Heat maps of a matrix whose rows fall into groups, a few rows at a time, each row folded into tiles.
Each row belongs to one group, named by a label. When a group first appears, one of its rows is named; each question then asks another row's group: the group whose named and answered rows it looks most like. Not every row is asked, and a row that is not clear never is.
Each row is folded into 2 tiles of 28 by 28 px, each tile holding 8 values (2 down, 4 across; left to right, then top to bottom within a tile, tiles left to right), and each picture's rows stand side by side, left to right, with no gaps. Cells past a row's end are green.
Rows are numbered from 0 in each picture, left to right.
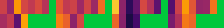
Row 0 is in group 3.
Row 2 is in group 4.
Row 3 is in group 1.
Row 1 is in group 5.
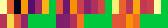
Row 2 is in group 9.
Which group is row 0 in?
9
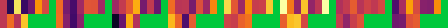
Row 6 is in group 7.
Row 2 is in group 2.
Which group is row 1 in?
4
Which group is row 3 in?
5
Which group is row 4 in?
9
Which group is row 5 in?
9
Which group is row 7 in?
1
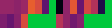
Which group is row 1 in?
7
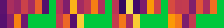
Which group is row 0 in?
2
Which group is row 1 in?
3
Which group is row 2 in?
3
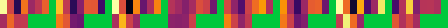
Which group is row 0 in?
9
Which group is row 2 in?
9
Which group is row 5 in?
4
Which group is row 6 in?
9
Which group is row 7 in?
7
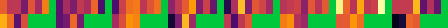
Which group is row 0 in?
5
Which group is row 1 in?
2
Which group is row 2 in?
1
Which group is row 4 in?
7
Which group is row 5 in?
5
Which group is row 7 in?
2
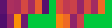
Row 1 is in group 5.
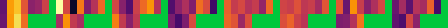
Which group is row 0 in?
1
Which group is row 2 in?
4
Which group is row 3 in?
7
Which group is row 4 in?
5
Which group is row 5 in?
5
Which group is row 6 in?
3
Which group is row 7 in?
2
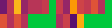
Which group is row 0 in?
7
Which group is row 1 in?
3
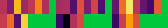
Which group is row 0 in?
3
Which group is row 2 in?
1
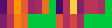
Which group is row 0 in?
1
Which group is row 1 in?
7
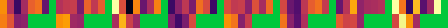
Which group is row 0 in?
4
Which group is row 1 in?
5
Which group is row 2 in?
9
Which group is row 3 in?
7
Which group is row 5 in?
4
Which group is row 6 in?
7
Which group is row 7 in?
9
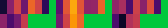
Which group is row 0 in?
7
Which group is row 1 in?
1
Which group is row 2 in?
2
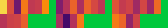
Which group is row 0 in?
9
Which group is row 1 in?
7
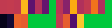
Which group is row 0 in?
2
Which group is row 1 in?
3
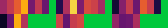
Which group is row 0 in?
2
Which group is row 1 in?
7
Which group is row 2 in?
7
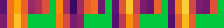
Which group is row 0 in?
1
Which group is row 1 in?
4
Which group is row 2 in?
1
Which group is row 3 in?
1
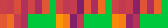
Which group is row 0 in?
5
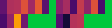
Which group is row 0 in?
2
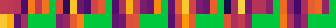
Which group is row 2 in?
1
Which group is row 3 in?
1
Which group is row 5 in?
4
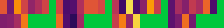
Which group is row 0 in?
3
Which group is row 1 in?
4
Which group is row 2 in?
3
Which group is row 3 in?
2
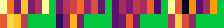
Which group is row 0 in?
9
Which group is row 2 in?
2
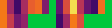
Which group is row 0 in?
4
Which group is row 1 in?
1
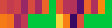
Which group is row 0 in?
5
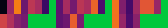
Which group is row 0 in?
7
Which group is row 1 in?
2
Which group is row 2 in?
4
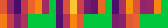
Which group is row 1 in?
1
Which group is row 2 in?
1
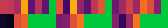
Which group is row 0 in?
2
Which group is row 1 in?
3
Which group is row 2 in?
7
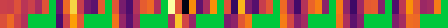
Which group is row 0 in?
5
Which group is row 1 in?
1
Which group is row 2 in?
4
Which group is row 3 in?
9
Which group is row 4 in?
3
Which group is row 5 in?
4
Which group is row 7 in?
1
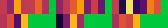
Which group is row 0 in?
3
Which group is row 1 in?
2
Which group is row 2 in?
3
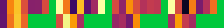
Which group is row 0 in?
1
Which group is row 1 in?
9
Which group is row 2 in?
3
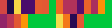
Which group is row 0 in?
3
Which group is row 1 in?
5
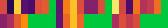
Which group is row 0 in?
3
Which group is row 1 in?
1
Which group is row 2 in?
9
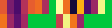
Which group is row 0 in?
4
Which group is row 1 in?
9
